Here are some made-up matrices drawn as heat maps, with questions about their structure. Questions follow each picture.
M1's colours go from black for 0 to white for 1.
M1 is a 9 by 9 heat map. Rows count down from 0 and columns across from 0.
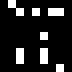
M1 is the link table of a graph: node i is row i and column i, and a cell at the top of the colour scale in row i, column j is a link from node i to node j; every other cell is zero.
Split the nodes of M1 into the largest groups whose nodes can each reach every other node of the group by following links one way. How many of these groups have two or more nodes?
0
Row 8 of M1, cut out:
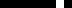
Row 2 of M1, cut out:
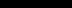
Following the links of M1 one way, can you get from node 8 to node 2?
yes
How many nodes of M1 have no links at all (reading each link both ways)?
1
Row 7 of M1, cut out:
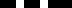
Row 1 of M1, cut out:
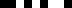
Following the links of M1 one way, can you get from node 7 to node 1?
no
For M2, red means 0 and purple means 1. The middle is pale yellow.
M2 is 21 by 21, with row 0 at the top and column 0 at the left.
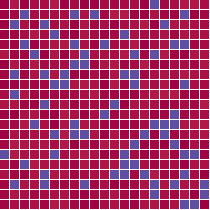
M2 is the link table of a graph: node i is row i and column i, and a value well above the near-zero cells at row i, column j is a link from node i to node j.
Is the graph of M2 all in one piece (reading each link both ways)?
yes
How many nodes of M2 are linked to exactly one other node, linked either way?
2
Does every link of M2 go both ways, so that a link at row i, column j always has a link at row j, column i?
yes
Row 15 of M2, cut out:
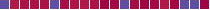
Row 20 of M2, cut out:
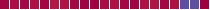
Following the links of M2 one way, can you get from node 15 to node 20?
yes
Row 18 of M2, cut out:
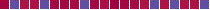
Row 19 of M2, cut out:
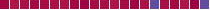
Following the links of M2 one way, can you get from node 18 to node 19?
yes
